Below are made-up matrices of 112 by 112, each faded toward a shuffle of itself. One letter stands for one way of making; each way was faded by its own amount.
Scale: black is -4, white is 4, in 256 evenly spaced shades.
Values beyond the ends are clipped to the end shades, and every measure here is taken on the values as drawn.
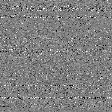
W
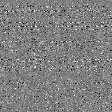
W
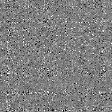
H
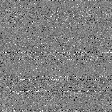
W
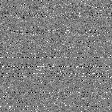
W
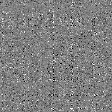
H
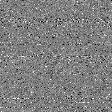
W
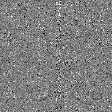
H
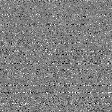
W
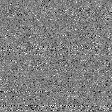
W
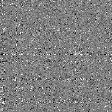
H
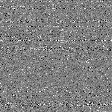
W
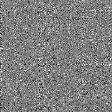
H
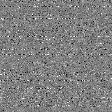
W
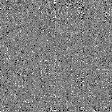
H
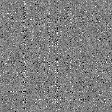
H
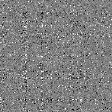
H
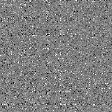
H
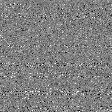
W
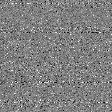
W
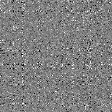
H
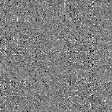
H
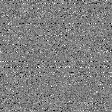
W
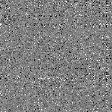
H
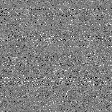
W
